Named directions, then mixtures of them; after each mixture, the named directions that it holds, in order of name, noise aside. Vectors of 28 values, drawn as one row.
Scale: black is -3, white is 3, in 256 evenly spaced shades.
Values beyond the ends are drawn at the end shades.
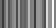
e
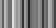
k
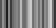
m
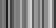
m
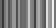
e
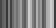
e, m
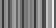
e, k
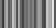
e, k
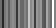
e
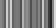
k, m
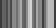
e, m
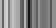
k, m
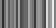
e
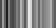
k, m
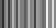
e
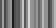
k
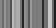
k, m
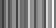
e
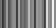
e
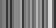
k, m
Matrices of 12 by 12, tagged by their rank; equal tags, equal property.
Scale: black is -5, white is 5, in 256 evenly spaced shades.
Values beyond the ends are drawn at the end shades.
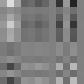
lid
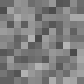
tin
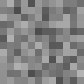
tin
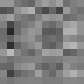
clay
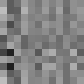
clay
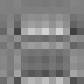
lid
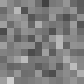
tin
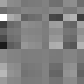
lid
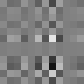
lid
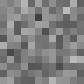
tin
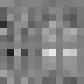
clay
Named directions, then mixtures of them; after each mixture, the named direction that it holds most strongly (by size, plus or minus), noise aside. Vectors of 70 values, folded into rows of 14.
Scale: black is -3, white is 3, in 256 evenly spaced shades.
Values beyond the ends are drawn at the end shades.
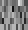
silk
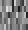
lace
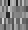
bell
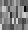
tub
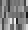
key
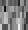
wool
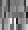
key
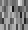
silk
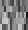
wool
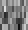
wool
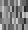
tub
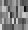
tub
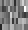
tub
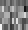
tub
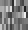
lace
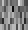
silk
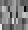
tub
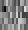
tub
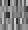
bell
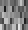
silk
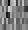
bell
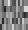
tub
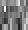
wool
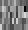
tub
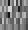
bell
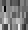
wool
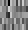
bell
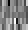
key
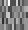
bell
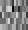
lace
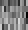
wool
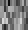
wool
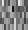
silk
